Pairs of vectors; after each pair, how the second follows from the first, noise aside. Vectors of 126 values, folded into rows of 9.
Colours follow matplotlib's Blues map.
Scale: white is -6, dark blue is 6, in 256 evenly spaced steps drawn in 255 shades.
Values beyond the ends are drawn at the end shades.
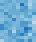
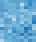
sign-scrambled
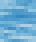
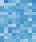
shuffled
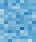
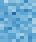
reversed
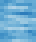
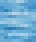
reversed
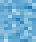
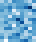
scaled up
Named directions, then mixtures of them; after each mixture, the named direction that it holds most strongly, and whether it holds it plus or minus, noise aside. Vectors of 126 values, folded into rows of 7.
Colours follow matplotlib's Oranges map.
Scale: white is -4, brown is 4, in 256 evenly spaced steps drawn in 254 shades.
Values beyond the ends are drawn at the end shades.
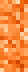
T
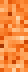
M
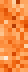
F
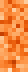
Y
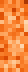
Y, minus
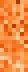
T, minus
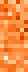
M, minus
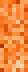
T, minus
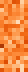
T, minus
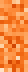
T, plus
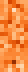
Y, plus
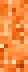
M, minus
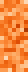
Y, plus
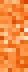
T, plus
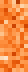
F, plus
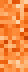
T, minus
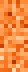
M, plus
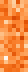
F, plus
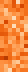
F, minus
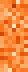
F, minus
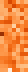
Y, plus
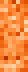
F, minus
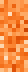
M, minus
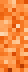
Y, minus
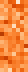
F, minus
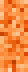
Y, plus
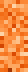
F, plus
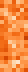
F, minus
